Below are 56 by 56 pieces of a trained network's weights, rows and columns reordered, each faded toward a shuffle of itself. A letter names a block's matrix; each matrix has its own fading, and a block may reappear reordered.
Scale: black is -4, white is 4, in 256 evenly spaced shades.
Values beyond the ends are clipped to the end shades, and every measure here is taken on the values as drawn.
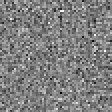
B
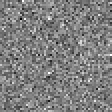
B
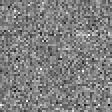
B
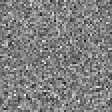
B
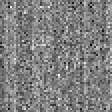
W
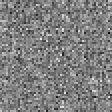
B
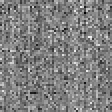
W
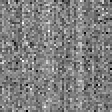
W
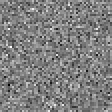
B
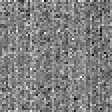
W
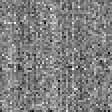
W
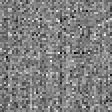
W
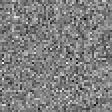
B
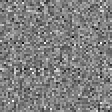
B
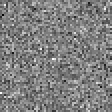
B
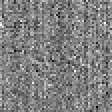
W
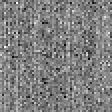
W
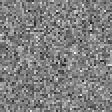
B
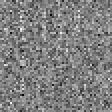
B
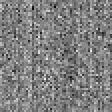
W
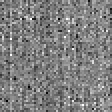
W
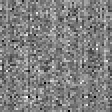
W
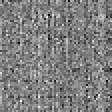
W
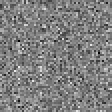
B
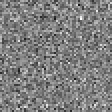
B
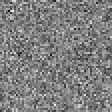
B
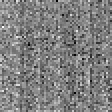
W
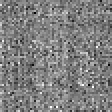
W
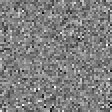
B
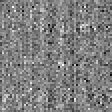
W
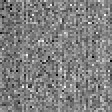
W
